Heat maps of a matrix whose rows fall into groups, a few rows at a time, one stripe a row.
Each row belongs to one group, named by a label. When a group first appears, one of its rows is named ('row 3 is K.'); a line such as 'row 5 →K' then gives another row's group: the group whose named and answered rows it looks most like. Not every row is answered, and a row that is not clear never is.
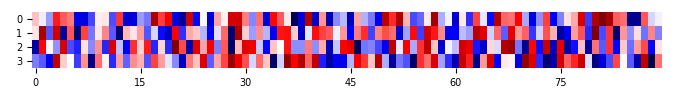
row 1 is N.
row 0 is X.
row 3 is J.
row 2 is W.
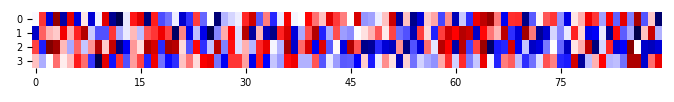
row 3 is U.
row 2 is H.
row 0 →N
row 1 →J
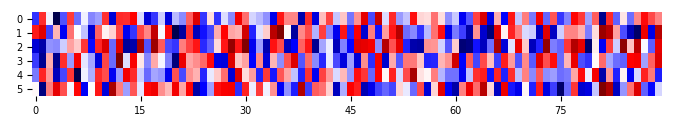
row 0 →N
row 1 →X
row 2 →X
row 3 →U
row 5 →H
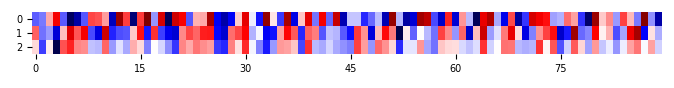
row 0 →W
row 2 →U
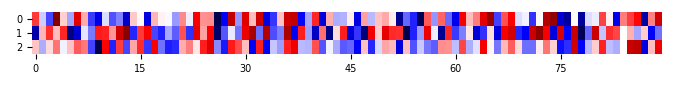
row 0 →U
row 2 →U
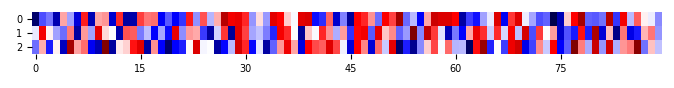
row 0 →X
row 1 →N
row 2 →N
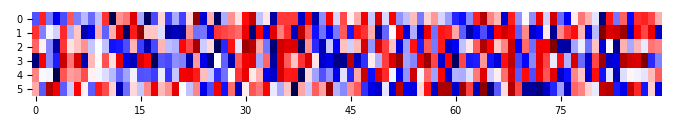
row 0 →N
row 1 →X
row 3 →W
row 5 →H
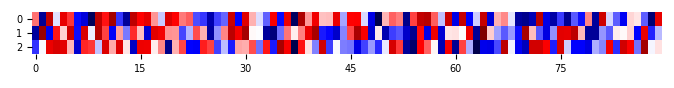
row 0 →H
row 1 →J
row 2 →W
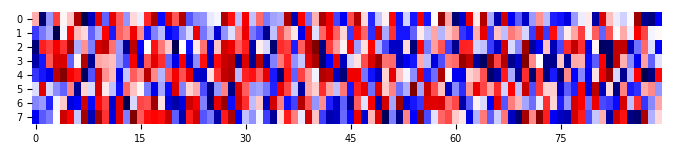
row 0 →H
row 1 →N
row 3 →J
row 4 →H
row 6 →X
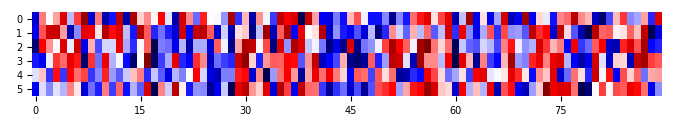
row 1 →W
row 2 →W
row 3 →W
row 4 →N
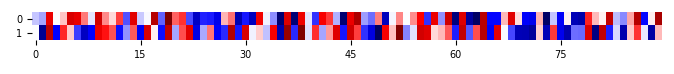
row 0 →H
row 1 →H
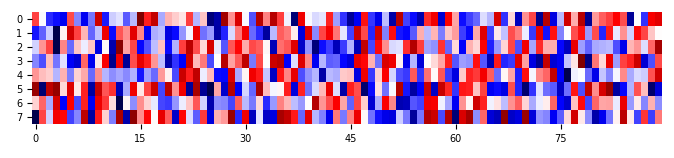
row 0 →X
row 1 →N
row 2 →U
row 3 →X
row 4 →U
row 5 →H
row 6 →N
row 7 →J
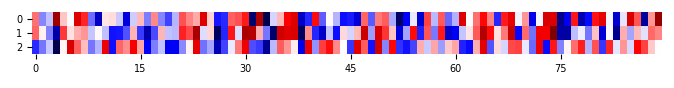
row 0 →U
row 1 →U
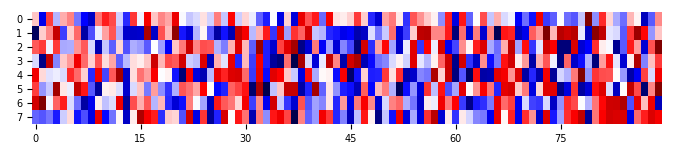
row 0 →H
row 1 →W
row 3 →H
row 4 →X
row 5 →U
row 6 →X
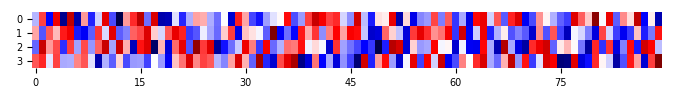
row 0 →N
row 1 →H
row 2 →W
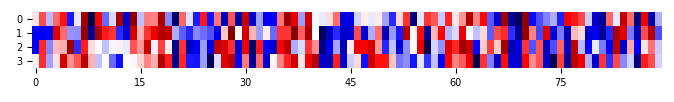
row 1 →J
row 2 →J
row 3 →J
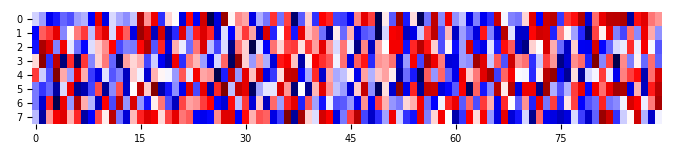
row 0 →X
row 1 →W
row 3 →N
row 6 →U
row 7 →H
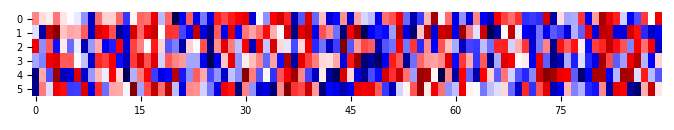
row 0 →X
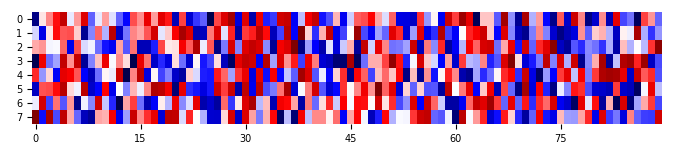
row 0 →J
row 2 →U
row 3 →W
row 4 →X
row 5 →J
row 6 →N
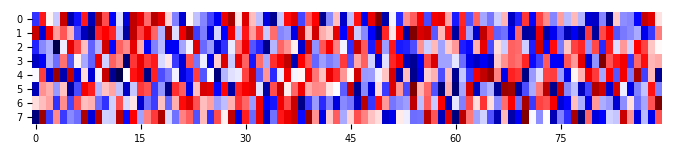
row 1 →H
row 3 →X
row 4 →N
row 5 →W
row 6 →U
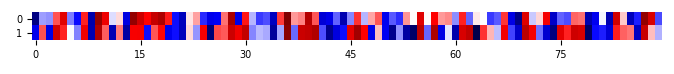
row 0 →J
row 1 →J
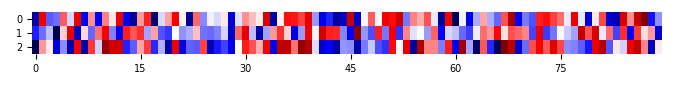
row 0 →W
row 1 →N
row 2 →W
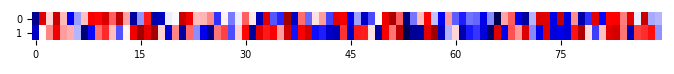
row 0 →W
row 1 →X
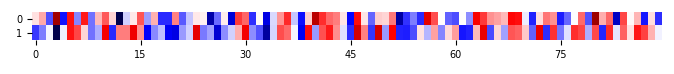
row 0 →N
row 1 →N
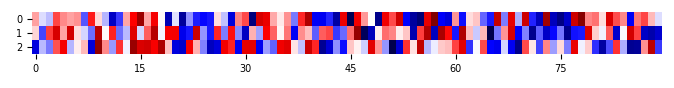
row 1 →H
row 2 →J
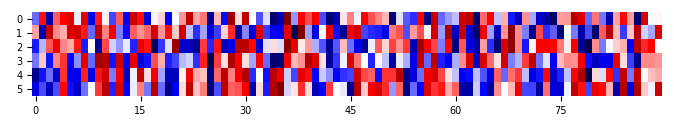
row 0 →J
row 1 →H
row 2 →W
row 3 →J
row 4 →X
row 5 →X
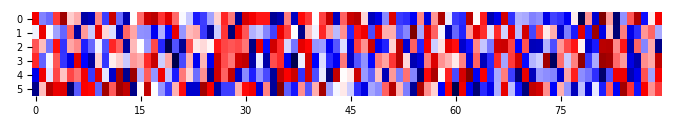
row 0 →H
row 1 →N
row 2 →X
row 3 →X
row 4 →J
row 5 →W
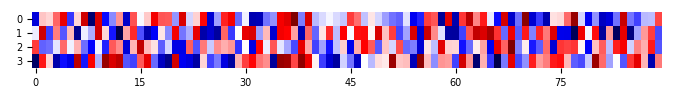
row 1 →N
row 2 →X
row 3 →W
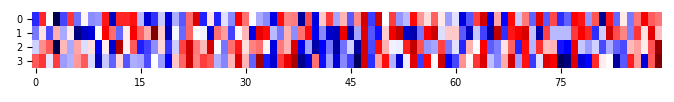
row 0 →N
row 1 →X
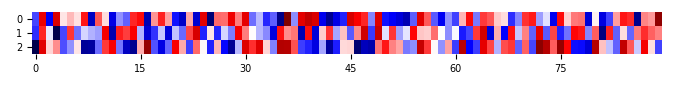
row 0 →J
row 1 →N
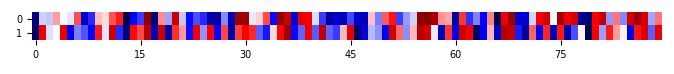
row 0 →W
